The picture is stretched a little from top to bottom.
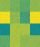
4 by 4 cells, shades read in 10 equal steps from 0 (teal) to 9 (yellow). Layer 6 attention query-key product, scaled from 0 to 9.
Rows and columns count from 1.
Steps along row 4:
up down same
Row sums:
17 25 12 19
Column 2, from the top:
4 5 6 6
